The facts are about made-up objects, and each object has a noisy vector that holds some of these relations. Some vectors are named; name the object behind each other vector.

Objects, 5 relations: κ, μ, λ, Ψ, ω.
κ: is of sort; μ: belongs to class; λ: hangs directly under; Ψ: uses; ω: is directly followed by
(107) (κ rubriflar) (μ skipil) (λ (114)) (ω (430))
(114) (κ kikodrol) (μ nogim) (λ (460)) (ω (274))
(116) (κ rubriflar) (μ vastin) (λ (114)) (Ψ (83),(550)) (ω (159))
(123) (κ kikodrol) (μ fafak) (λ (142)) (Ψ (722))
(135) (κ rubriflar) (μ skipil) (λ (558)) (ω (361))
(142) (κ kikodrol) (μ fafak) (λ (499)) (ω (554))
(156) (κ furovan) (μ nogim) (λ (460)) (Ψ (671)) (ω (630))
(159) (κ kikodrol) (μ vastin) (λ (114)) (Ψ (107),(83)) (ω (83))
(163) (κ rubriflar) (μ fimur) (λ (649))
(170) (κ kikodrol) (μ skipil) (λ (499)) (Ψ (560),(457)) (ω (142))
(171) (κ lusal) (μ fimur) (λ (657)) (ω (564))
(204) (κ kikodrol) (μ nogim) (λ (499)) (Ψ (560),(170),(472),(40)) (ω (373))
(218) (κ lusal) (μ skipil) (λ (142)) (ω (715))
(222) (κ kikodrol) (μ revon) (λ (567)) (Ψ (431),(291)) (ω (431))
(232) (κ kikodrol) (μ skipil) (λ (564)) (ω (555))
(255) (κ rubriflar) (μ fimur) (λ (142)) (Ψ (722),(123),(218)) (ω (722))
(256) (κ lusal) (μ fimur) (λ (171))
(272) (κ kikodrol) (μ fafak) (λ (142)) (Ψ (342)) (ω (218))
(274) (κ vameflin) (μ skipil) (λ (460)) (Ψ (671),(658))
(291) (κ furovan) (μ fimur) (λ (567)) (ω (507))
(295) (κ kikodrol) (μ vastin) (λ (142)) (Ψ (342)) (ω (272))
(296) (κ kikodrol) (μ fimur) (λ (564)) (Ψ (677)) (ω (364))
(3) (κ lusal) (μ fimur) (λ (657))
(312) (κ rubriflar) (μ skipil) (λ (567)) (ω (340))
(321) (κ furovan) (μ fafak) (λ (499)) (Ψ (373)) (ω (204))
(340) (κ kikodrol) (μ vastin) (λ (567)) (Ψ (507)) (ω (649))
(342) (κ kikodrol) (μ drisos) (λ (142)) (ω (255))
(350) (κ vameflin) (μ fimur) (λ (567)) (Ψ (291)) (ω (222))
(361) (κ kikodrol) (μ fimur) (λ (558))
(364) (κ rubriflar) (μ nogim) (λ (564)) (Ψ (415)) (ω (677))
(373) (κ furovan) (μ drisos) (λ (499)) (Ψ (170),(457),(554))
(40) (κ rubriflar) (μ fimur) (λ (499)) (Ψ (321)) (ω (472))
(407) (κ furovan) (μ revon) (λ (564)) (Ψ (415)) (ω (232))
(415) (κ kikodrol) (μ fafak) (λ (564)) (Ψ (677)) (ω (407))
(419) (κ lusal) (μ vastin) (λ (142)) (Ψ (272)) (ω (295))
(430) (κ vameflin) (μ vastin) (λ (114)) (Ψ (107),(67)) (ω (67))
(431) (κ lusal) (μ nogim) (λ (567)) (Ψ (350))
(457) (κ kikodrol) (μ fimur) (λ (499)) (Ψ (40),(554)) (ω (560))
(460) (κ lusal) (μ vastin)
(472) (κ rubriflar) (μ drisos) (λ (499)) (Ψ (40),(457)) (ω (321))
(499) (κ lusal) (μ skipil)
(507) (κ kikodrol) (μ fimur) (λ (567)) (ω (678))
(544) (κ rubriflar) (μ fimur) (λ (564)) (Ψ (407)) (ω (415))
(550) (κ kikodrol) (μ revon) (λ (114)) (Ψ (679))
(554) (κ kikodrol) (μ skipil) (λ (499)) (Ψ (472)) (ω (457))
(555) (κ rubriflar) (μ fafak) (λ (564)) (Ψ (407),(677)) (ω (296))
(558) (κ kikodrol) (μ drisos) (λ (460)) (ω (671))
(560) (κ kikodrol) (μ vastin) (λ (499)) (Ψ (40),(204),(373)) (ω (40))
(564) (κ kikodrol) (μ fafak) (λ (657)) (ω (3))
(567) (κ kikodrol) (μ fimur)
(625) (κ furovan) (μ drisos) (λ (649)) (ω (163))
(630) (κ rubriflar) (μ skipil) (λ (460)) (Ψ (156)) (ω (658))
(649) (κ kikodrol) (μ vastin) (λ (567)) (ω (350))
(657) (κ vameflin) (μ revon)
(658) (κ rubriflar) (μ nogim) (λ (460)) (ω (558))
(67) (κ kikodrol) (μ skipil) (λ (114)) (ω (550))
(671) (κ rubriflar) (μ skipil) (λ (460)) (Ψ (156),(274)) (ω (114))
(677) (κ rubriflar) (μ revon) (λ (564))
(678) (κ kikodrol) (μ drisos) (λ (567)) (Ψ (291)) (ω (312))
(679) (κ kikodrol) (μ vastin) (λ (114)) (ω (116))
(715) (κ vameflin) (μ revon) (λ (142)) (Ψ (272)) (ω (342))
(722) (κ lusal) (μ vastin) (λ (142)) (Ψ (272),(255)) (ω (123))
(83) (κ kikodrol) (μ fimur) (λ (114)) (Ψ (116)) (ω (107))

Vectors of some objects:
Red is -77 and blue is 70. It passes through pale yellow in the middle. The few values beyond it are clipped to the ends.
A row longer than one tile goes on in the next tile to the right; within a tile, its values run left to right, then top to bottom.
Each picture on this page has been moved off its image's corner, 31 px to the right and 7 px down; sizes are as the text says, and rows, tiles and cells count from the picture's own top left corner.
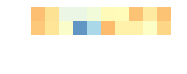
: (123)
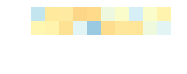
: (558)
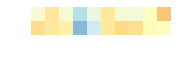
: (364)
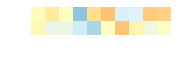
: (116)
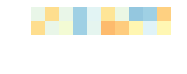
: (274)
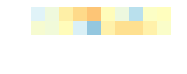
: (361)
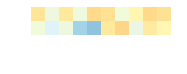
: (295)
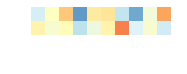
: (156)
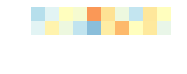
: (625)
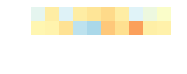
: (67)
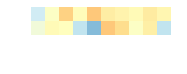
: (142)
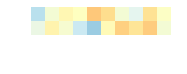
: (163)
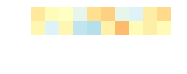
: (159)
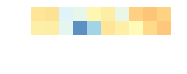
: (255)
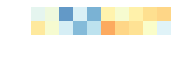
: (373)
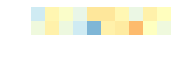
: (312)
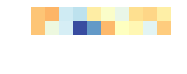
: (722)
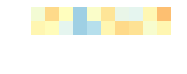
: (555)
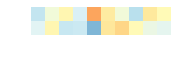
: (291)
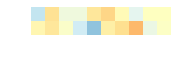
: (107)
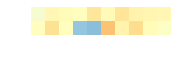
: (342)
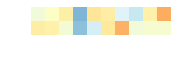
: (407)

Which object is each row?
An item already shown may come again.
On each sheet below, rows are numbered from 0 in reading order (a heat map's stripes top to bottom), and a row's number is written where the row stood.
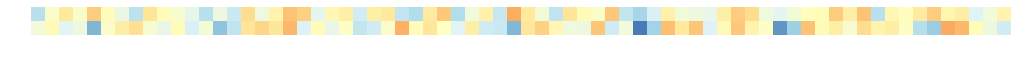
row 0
(135)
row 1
(40)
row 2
(630)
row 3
(291)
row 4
(431)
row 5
(123)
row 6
(657)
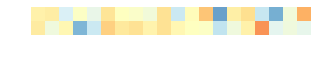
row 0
(222)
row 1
(156)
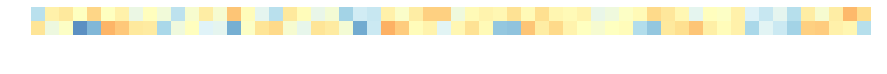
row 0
(499)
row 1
(135)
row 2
(321)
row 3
(342)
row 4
(232)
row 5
(560)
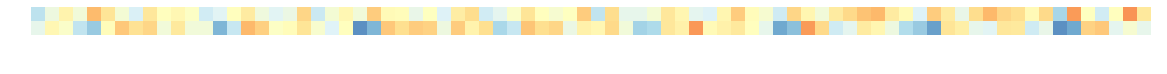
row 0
(163)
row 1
(350)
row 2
(218)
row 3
(550)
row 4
(677)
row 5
(715)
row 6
(272)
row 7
(419)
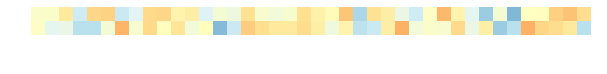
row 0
(544)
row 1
(222)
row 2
(415)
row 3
(204)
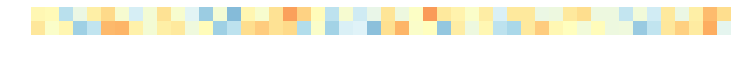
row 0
(430)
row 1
(472)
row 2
(170)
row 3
(678)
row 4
(40)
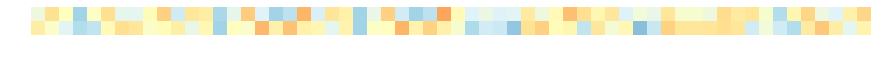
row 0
(555)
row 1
(671)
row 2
(671)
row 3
(554)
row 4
(222)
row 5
(83)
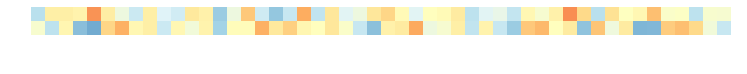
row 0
(171)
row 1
(671)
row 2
(107)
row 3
(457)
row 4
(460)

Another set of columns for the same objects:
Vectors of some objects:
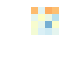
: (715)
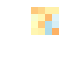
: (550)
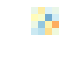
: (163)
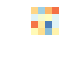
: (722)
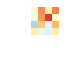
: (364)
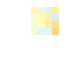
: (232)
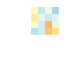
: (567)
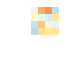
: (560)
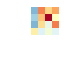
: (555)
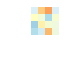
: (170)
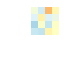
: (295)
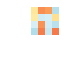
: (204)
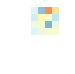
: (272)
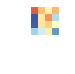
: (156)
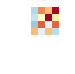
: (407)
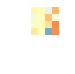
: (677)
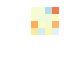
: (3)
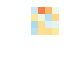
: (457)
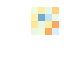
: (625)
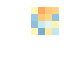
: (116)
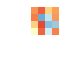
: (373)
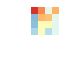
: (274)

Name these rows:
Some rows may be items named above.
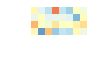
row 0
(171)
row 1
(142)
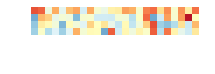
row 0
(274)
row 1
(170)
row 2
(67)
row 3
(40)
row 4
(373)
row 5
(364)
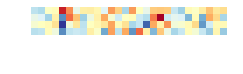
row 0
(142)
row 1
(671)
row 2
(677)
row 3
(123)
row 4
(415)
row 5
(142)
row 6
(630)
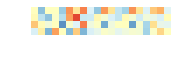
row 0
(342)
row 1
(544)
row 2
(272)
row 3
(272)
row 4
(554)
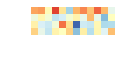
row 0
(430)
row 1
(722)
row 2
(472)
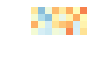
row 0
(218)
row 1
(431)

